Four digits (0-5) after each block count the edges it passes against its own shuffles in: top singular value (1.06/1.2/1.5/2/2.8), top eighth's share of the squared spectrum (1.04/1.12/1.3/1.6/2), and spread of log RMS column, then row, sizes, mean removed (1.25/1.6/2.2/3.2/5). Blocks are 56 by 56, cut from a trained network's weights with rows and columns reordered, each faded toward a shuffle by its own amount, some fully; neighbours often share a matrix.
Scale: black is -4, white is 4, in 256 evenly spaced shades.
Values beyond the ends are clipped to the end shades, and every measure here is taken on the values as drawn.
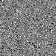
2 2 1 0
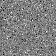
0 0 0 0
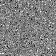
0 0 0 0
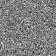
1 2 0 0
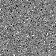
0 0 0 0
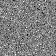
0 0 0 0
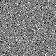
0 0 0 0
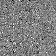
2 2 1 0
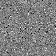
2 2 0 1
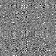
3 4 2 2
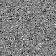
2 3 0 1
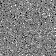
1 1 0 0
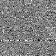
3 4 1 2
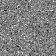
1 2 0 0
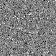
1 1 0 0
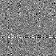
3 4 2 2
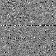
3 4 1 2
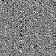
3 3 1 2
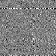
4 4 1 2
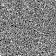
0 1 0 0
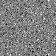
2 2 0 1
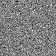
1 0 0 0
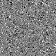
3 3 1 1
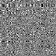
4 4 2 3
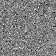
2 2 0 1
